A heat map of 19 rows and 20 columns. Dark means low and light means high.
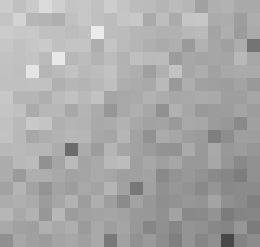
The grain is fine, like static. There is an overall slope up to the top left. No single row or column stands out from its neighbours. No regular stripes run through it. The bottom right is the ninth with the lowest average. Neither half mirrors the other.
